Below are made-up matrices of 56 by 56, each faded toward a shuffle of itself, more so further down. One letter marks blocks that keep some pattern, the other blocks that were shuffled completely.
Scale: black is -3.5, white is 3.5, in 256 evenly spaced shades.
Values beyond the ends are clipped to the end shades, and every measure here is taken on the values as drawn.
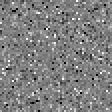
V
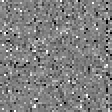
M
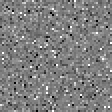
V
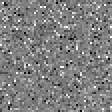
V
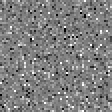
V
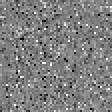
M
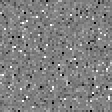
V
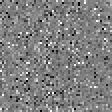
M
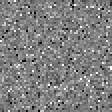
V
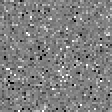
V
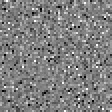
V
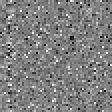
M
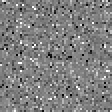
M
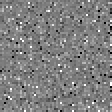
M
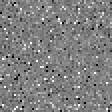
V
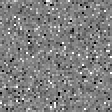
V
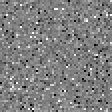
V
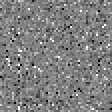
M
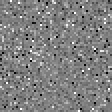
V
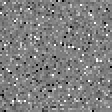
V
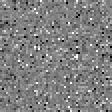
M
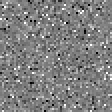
V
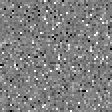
V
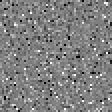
V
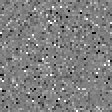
V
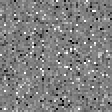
M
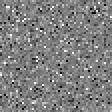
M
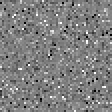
M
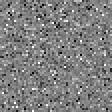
V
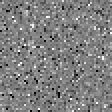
V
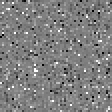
M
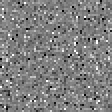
M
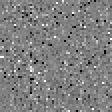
M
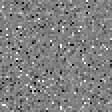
V
